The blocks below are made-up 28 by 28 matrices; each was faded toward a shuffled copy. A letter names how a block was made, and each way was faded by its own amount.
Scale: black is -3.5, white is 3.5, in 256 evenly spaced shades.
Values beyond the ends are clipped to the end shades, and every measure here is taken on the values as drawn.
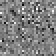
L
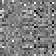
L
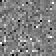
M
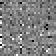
L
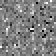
M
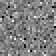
M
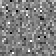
M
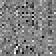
L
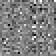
L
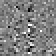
L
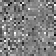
L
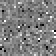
M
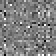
L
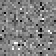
M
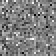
M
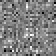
L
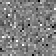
M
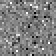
M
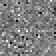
M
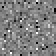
M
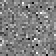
M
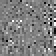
L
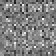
L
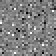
M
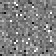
M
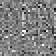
L
